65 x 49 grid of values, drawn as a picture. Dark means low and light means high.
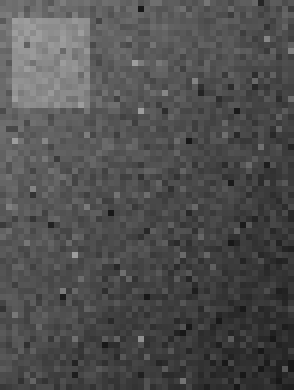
The bottom right is the ninth with the lowest average. An odd patch, higher than its surroundings, sits in the top left. The field climbs toward the top left. Overall the values sit about 30% of the way up the scale. The ninth with the highest average is the top left. No regular stripes run through it.
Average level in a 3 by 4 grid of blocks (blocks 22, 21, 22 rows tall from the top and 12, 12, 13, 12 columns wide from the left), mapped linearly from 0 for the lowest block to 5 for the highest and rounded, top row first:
5 3 2 2
3 2 2 1
2 1 1 0
